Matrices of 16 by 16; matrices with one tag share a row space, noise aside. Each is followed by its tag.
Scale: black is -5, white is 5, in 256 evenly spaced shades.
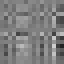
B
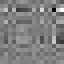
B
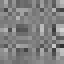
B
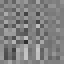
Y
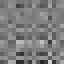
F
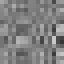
B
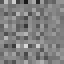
Y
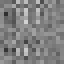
Y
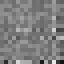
B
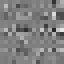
B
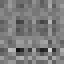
F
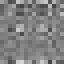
F
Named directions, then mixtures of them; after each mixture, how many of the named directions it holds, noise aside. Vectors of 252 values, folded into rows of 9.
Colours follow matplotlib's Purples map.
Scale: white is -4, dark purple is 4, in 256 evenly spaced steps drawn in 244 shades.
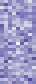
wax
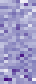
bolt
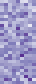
two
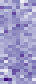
two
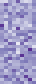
two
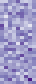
two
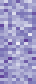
one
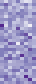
two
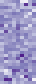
one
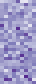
two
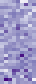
one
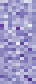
two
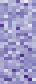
two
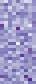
two
